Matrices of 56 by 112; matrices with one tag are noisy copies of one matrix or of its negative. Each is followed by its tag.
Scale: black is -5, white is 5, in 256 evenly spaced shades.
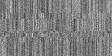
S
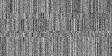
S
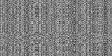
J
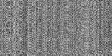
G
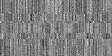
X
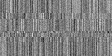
S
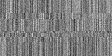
S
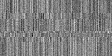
S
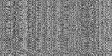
G
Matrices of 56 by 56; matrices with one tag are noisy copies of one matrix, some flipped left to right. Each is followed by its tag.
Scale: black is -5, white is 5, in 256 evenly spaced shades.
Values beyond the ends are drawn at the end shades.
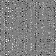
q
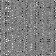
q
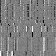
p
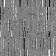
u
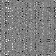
q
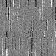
u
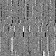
p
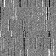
u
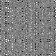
q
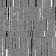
u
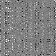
q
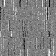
u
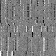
p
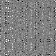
q
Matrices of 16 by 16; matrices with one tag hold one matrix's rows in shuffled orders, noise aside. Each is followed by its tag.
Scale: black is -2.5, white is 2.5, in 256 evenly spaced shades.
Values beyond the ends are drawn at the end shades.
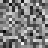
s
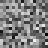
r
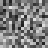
s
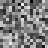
s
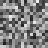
s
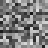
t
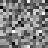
r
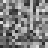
t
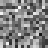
r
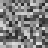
r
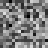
t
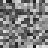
t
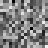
s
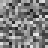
r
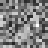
r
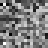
t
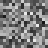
s
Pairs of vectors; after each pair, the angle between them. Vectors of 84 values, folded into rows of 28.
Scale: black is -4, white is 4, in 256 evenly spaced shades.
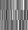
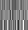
partly opposed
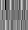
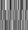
nearly opposite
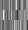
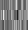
nearly parallel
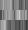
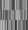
partly aligned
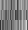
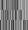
partly aligned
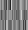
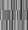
partly opposed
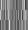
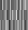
partly opposed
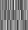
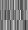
nearly parallel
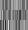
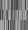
nearly opposite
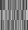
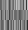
partly aligned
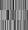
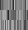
nearly parallel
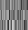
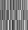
nearly opposite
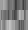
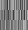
orthogonal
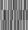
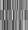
partly opposed
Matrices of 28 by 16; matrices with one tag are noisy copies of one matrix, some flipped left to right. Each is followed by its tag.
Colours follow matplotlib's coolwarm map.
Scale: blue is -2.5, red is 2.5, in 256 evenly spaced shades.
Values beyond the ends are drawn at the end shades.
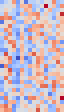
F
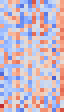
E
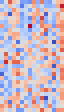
E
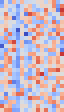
F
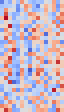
F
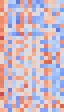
E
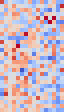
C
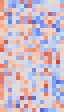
E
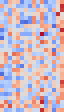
E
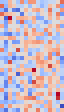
C
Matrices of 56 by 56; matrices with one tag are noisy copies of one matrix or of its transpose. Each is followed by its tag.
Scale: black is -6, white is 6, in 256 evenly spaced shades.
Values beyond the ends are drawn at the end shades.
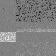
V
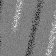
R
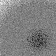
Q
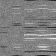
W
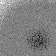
Q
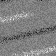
R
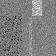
V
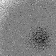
Q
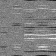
W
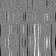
W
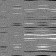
W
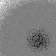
Q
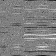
W
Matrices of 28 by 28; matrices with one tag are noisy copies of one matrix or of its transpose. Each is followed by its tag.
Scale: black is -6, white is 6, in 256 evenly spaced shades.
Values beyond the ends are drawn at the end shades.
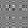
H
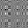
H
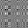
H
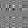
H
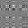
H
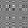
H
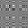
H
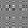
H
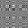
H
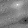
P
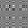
H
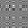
H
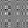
H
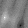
P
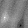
P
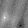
P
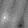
P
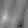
P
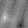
P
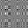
H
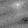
P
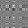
H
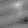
P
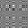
H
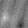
P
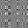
H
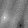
P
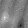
P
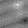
P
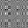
H
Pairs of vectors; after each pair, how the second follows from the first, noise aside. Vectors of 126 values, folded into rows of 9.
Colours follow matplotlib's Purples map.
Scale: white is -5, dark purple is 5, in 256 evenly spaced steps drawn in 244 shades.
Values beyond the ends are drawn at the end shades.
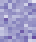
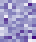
scaled up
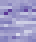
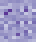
sign-scrambled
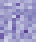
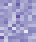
sign-scrambled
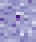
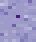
partly zeroed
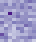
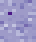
partly zeroed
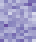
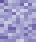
shuffled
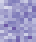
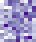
scaled up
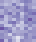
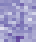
negated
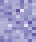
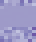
partly zeroed
